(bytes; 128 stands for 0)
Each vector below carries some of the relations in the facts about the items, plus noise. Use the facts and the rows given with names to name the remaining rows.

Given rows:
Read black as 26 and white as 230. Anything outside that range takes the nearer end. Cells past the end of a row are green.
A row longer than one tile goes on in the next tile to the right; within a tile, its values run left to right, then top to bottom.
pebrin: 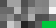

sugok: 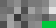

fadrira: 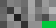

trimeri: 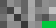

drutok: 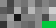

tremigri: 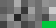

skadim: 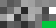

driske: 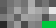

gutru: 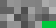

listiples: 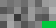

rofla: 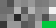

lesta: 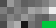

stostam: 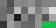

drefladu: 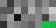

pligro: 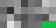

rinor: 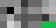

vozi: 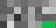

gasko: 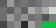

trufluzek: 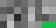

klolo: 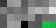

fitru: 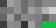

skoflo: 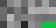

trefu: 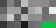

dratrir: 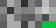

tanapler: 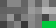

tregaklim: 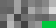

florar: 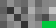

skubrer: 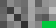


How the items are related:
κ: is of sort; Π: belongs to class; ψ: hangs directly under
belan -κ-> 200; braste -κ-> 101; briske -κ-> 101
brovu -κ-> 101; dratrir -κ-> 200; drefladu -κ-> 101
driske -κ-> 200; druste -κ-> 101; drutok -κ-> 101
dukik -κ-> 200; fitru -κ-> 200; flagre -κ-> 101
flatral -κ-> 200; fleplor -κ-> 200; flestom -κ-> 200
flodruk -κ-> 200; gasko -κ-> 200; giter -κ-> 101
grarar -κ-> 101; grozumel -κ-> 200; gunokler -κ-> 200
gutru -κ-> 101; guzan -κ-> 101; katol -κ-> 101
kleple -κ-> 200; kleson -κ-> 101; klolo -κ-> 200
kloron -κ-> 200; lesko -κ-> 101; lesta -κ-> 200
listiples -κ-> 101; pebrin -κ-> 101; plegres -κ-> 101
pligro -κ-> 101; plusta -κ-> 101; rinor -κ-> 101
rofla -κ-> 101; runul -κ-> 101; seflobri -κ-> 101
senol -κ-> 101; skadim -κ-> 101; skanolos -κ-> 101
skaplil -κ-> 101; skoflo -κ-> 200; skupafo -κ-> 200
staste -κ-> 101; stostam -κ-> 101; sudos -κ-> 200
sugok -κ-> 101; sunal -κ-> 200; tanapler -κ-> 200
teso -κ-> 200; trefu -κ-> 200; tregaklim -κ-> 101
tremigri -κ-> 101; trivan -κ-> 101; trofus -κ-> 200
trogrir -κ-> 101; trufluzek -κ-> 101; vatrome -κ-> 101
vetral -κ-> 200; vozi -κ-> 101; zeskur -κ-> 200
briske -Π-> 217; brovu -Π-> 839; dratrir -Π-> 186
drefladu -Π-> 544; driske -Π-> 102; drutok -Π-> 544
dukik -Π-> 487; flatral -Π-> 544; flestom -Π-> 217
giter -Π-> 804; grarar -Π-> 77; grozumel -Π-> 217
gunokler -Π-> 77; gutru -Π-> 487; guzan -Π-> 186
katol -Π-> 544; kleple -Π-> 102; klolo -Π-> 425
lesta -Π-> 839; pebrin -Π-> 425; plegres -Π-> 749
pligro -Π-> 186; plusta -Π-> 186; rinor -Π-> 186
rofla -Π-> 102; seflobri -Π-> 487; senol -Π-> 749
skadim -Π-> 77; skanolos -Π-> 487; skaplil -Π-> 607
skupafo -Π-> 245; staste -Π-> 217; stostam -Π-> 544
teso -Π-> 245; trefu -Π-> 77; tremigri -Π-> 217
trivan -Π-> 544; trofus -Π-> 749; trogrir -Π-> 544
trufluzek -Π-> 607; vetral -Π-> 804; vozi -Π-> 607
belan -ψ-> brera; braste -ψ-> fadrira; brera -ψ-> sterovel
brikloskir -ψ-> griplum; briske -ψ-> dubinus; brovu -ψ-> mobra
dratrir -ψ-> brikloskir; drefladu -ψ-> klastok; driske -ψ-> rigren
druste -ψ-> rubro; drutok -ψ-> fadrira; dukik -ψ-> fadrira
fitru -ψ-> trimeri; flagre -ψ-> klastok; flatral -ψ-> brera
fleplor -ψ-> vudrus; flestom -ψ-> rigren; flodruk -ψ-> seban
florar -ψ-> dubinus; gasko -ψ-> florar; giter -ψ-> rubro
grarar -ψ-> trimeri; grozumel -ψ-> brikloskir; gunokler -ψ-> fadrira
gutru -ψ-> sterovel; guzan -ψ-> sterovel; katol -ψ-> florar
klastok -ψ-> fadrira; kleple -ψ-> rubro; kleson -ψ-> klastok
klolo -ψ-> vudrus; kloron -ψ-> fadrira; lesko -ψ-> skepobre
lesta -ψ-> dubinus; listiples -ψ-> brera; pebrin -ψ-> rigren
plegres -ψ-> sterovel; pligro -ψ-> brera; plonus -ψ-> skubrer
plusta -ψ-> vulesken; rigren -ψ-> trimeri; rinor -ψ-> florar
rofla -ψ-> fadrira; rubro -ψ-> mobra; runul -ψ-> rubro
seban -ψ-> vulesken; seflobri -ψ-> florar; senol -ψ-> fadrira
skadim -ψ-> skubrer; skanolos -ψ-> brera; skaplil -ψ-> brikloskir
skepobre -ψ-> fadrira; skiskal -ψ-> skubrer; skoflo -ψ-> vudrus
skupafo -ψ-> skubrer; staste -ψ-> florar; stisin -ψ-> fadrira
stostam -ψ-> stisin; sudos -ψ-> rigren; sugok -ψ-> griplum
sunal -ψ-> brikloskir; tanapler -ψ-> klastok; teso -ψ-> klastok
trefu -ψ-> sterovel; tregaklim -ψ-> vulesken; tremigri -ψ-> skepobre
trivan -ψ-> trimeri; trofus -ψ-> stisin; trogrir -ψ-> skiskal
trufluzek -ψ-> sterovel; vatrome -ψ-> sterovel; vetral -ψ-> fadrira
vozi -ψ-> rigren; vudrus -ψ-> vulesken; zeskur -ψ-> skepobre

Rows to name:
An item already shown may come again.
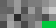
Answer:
lesko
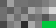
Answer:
gasko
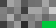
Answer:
grozumel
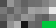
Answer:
lesta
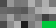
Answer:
vetral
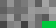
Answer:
belan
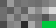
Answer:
gasko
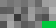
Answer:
listiples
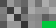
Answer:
brikloskir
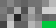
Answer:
skaplil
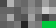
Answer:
teso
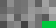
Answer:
belan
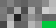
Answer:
skaplil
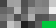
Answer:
pebrin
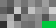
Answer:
trivan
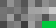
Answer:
sunal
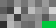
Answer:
trivan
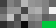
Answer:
gunokler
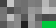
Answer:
skupafo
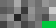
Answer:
tremigri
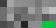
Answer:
dukik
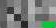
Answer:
vudrus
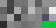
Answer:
trogrir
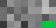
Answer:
kloron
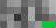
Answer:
plegres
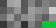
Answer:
flestom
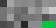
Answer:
dukik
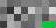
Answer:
katol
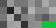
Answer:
dubinus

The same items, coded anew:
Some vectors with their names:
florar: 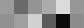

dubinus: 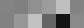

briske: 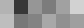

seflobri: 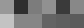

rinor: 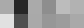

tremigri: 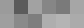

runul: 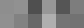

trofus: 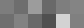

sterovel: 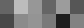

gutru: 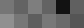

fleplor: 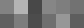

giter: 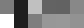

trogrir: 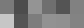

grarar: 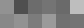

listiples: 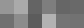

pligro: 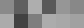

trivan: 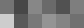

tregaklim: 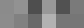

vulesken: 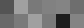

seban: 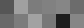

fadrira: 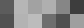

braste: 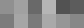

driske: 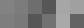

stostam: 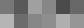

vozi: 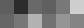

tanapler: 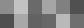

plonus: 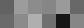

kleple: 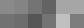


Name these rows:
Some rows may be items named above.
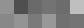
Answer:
grarar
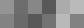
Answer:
grozumel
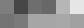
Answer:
pebrin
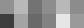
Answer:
teso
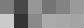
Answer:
plusta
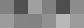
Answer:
senol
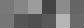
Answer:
flatral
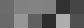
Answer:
dukik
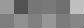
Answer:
skadim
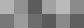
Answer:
gasko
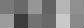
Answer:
dratrir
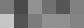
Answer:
trogrir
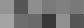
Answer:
lesta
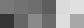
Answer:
klolo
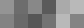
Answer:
grozumel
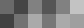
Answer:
trufluzek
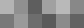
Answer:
gasko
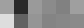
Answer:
katol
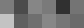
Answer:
brovu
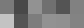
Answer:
trogrir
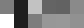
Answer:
giter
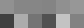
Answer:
gunokler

